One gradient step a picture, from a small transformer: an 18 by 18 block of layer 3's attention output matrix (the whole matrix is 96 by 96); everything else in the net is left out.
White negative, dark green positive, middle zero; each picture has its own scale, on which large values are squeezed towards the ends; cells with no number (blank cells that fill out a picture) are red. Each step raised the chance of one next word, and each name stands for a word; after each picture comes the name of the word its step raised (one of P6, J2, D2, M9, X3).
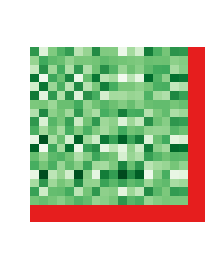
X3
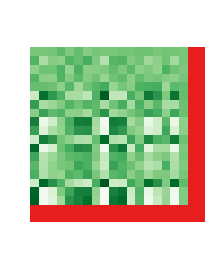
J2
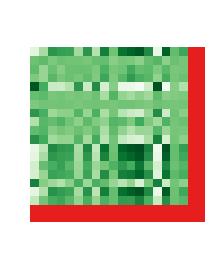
J2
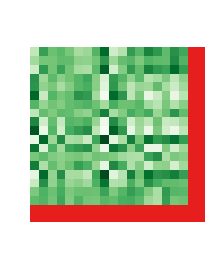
X3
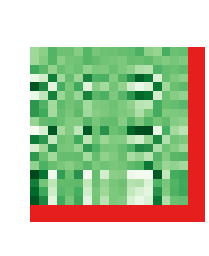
X3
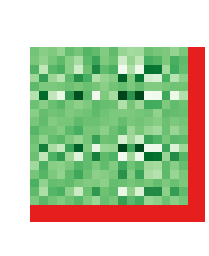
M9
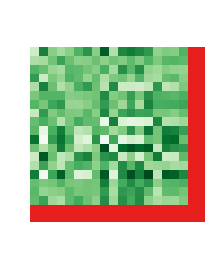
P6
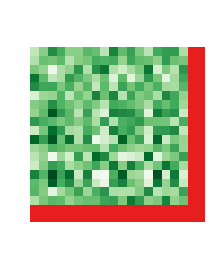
P6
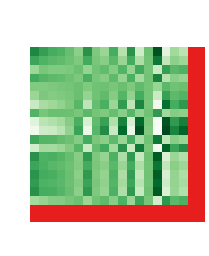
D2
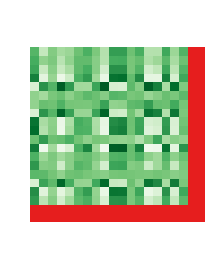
J2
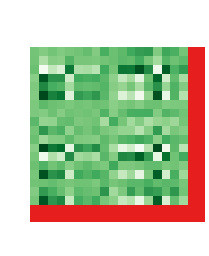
M9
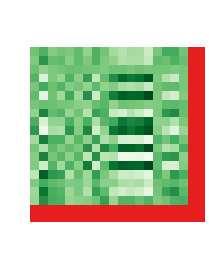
X3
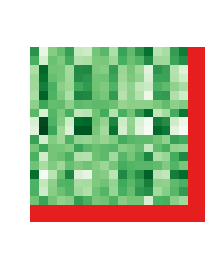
D2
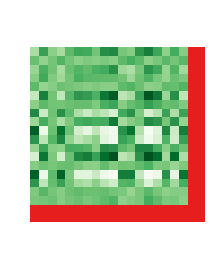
P6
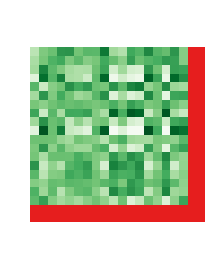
D2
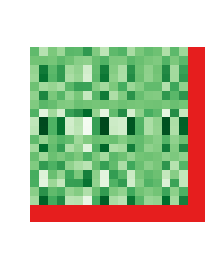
D2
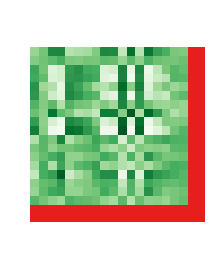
D2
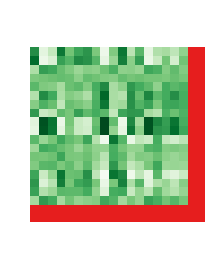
D2
